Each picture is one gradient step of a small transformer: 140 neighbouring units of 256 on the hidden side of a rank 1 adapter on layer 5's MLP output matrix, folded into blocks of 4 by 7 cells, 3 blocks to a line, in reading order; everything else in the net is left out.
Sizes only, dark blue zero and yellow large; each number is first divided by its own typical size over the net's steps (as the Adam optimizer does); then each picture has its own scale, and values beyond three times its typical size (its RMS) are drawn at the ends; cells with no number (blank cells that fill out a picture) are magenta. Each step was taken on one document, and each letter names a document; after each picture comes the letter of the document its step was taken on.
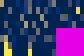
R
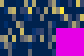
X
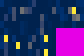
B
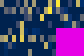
X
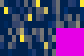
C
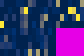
B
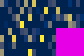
C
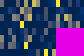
C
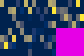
X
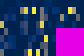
B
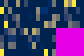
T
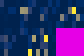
B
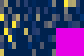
T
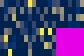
X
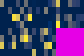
C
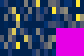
C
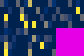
R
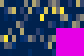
X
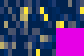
R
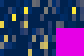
B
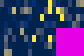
X
